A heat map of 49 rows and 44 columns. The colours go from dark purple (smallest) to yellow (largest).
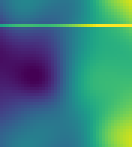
Odd lines: row 9. Slope: up to the right. Ninth with the lowest average: middle left.
